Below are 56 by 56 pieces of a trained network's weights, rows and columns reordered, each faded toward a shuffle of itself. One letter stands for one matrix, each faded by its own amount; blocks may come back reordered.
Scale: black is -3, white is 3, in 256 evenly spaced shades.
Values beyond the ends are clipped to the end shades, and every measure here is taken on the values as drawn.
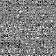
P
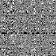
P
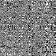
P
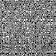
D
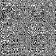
P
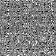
D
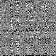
P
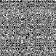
D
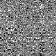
P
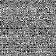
D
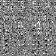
P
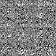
P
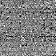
P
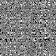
P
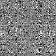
P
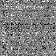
P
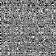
D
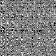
P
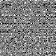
D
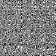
P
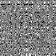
P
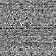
D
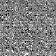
D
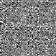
D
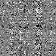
P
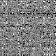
P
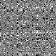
P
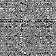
D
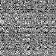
D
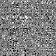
P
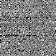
P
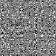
P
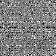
D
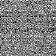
D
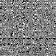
P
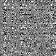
P
